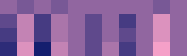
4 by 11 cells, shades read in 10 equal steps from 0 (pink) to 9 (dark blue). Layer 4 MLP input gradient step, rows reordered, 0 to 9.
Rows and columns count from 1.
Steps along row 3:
down up down up up down up down down up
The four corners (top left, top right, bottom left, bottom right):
4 4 8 4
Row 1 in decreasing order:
5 5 5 4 4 4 4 4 4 4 4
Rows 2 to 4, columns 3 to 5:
7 3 4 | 7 3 4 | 9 2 4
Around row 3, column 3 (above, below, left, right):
7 9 2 3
